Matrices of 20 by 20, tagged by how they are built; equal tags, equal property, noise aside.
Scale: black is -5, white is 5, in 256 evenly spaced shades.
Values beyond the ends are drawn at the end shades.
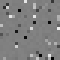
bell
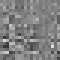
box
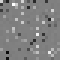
bell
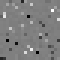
bell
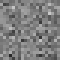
box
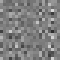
box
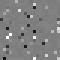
bell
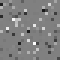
bell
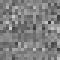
box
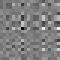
box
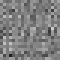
box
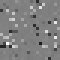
bell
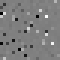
bell
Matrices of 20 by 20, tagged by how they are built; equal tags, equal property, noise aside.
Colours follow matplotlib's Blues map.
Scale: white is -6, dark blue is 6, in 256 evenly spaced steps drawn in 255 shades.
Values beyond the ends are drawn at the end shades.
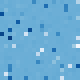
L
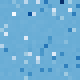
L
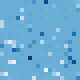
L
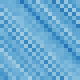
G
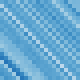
G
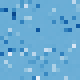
L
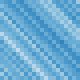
G
